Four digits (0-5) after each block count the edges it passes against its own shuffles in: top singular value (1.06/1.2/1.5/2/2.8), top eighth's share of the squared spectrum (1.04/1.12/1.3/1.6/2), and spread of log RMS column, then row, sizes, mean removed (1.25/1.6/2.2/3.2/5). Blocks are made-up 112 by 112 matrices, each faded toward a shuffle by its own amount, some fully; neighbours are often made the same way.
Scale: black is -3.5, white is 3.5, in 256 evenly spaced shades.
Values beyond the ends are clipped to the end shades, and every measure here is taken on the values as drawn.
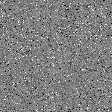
1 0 0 1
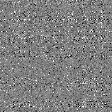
2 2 2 3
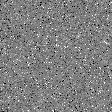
0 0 0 0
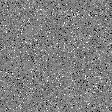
0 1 0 1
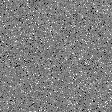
0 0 0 0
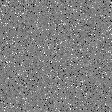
2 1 0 0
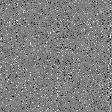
3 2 1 0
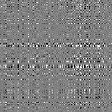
5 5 4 4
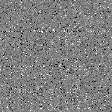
4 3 1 2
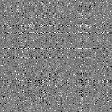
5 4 3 3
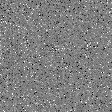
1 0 0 0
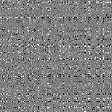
5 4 3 3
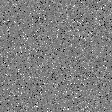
2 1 0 1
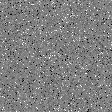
0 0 0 0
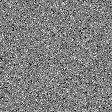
0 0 0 0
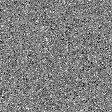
0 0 1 0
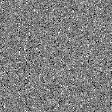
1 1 3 0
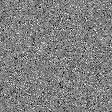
0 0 0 0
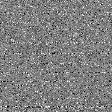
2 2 0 3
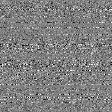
2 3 0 4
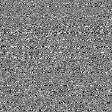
2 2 0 4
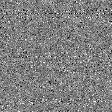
1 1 0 3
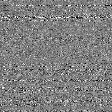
2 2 0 4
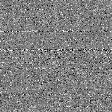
1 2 0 3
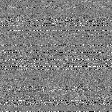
2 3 0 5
